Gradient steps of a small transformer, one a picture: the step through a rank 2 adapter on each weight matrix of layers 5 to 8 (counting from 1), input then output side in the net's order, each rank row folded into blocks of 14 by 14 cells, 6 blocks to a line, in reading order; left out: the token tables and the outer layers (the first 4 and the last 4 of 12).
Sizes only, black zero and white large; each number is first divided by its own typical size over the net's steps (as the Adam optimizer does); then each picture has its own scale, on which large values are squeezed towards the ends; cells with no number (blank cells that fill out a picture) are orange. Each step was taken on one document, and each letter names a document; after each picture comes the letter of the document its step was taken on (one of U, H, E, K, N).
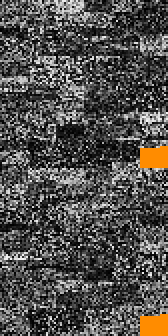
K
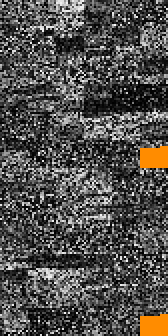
K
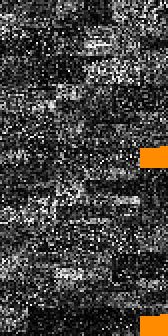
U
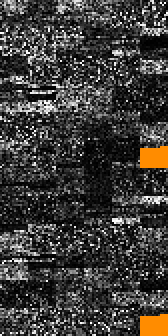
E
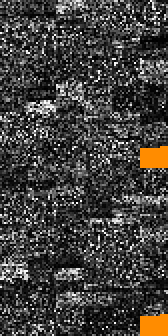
E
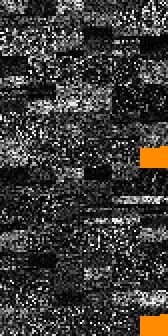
E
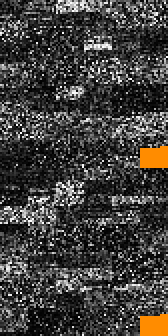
U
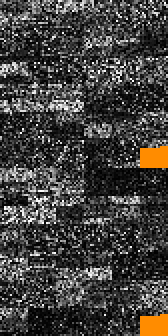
U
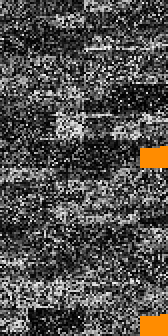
K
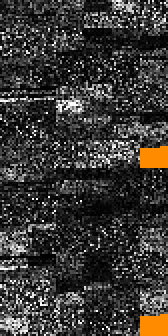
E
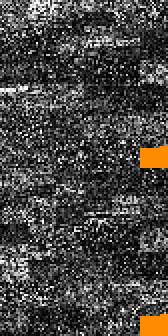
U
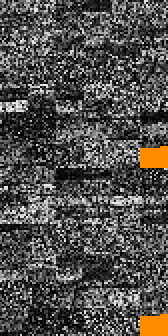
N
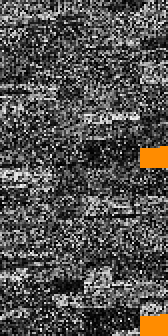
N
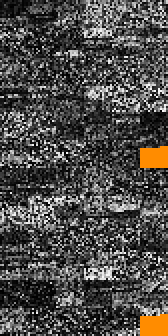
N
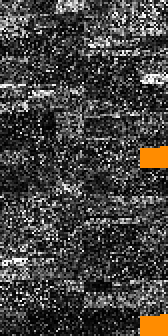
U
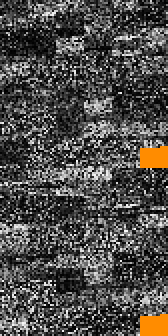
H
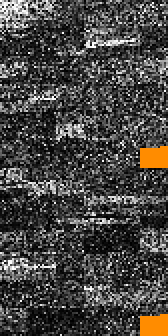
U
